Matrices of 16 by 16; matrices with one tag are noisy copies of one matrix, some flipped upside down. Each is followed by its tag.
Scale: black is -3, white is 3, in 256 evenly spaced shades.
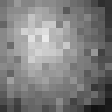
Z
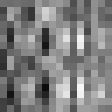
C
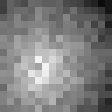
Z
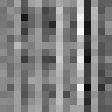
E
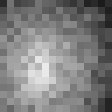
Z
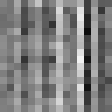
E
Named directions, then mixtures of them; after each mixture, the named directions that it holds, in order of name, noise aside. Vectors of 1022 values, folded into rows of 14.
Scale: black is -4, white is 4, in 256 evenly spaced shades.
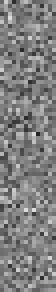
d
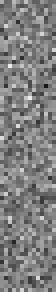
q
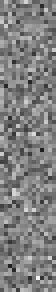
d, q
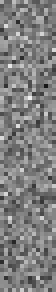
q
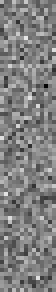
q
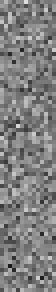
d, q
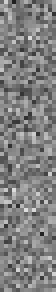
d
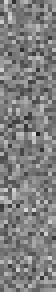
d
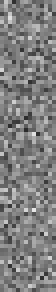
d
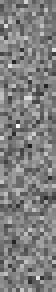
d, q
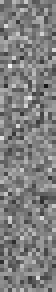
q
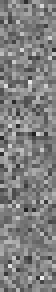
d, q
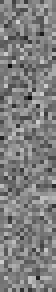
q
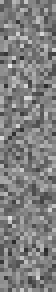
q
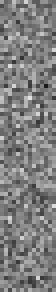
q
